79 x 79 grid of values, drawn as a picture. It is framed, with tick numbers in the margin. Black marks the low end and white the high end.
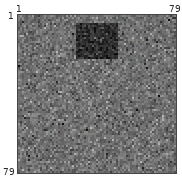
Average level on the scale: 40%. Stripes: none. Ninth with the lowest average: top middle. Odd patch: lower, in the top middle.
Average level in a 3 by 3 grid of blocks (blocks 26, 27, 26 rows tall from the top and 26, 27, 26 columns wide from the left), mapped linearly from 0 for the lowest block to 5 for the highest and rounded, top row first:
5 0 5 / 5 5 5 / 5 5 5
